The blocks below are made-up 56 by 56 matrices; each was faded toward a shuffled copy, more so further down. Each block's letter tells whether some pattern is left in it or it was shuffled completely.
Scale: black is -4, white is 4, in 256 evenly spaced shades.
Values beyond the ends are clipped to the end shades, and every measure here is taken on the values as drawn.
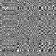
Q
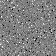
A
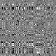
Q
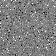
A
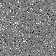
A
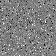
A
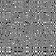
Q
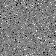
A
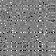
Q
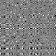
Q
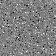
A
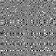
Q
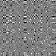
Q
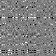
Q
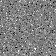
A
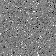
A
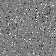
A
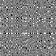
Q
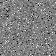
A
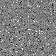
A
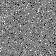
A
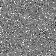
A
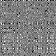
Q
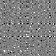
Q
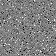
A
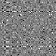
Q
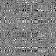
Q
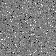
A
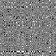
Q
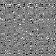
Q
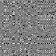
Q
